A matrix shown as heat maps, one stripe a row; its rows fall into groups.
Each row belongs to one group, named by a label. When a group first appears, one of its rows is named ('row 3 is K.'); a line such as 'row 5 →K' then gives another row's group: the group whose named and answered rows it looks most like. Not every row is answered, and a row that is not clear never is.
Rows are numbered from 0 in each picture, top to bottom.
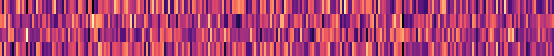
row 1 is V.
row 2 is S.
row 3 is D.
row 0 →D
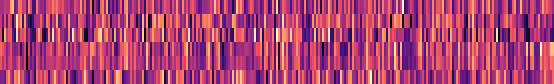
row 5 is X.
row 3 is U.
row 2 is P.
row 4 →U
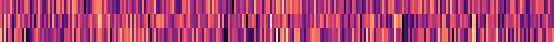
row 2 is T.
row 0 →P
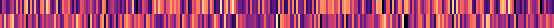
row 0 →S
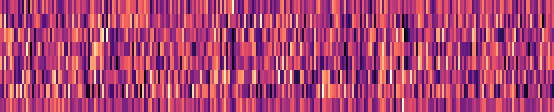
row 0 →T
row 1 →T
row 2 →V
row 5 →D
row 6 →S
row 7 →X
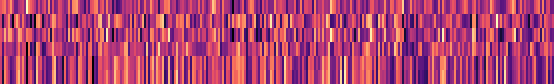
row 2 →V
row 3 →U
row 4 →D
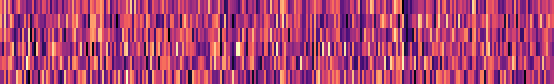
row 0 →V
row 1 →T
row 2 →V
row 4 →V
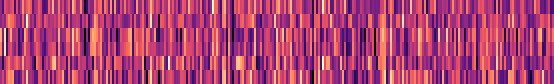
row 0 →P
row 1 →X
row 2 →T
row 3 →T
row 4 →X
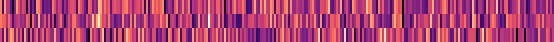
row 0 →D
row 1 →V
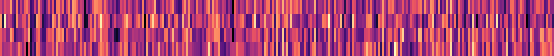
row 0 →P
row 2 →U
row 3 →U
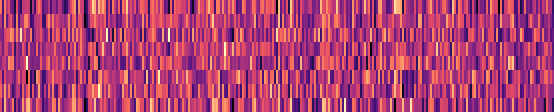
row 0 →D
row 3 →D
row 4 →S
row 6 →V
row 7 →D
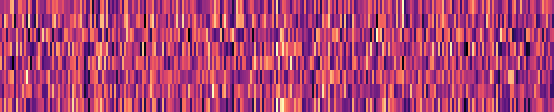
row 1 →D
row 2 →S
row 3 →P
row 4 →D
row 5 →S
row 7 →P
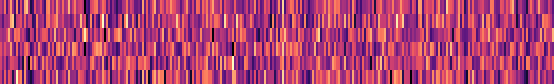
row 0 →S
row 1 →U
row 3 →P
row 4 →T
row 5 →S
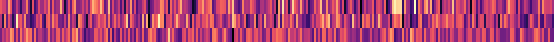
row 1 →S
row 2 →P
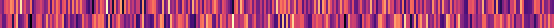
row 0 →P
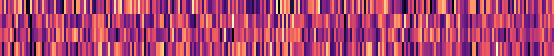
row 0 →T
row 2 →P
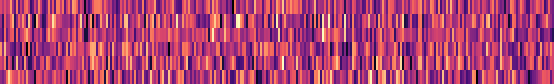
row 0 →P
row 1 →U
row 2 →S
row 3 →D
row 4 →S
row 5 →X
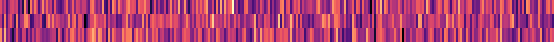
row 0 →T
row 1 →S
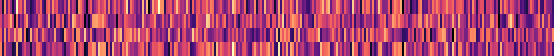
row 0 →S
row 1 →P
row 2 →T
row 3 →D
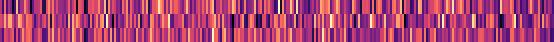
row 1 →V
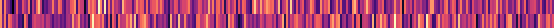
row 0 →D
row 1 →T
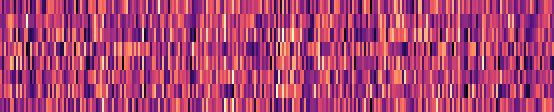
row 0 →U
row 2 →P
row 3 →T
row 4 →P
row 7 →U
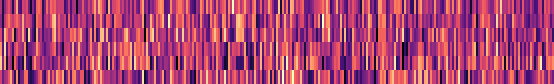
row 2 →D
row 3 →T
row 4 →T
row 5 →P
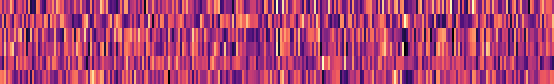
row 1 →X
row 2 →T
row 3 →T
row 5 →V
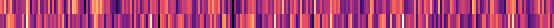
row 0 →V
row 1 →X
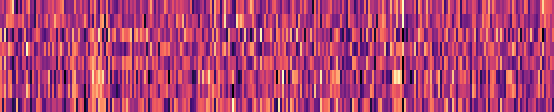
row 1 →X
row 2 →T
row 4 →D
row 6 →V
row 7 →D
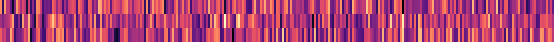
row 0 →D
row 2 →U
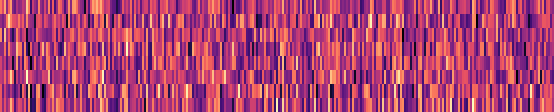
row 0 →V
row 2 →D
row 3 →S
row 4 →S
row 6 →U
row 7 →U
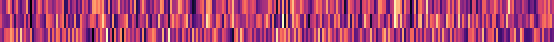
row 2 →P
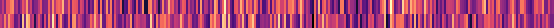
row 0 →P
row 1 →V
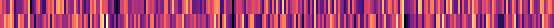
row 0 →U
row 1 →V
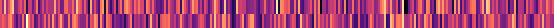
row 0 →T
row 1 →V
